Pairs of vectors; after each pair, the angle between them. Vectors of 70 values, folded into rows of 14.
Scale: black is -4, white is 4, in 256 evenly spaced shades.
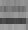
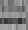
nearly parallel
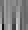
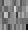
orthogonal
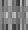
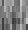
partly aligned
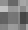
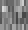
partly aligned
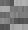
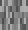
orthogonal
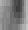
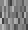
orthogonal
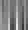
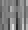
nearly opposite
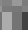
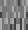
orthogonal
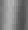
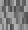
orthogonal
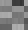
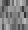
partly opposed
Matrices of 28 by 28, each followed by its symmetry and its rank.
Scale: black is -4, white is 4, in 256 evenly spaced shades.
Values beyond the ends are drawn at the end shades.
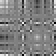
symmetric, rank two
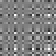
symmetric, rank one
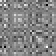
symmetric, rank three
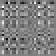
antisymmetric, rank two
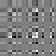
symmetric, rank one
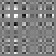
symmetric, rank one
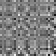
antisymmetric, rank two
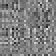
neither, rank five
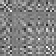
symmetric, rank three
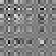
symmetric, rank two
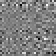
neither, rank five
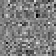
neither, rank five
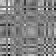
symmetric, rank two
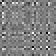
symmetric, rank three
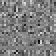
neither, rank five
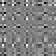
antisymmetric, rank two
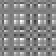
symmetric, rank one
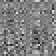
neither, rank five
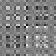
symmetric, rank two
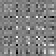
symmetric, rank three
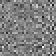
neither, rank five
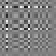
symmetric, rank one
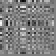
antisymmetric, rank two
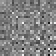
symmetric, rank three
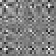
symmetric, rank three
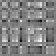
symmetric, rank two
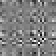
antisymmetric, rank two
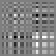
symmetric, rank one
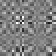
symmetric, rank two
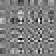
antisymmetric, rank two
